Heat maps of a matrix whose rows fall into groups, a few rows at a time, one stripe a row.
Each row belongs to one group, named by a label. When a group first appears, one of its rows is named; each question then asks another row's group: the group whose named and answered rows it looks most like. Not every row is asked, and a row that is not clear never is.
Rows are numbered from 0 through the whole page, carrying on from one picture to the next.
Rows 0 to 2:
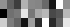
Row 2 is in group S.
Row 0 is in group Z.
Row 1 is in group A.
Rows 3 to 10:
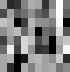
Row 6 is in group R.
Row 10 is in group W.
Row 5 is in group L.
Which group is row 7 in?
Z
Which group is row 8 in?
Z
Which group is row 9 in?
L
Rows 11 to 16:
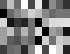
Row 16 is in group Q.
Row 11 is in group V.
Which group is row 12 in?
A
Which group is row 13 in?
S
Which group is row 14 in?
V
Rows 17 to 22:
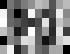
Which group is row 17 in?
A
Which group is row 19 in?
S
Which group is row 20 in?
L
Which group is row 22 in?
L
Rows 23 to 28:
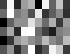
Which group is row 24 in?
V
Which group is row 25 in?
A
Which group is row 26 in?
Z
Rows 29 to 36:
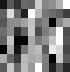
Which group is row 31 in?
Z
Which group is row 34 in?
Q
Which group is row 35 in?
Z
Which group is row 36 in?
V
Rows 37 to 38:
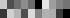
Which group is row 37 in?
S
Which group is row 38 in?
Q
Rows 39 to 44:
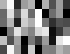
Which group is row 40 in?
V
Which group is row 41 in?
V
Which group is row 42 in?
A
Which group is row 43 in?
S
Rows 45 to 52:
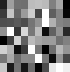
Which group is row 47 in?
W
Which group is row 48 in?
V
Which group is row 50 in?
L
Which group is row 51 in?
V
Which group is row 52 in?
S
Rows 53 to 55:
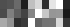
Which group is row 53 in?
Q
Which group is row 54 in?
Q
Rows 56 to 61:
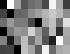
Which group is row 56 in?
Q
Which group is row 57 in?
W
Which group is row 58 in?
S
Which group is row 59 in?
A
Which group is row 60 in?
Z
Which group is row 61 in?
W
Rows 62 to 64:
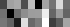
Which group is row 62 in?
R
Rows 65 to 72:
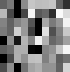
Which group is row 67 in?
S
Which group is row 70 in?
S
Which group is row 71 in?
A
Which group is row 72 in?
W
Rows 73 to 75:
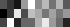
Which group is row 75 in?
Q
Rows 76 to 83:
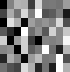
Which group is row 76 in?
A
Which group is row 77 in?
V
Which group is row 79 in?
W
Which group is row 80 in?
S
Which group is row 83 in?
Z
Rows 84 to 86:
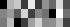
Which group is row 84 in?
R
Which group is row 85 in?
Z
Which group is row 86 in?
L
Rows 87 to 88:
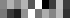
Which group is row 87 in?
V
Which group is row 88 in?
L
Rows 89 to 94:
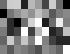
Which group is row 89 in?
Q
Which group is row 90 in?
A
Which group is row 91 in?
L
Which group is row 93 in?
V
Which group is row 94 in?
S
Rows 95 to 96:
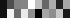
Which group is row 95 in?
A
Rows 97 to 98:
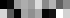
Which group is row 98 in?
Z
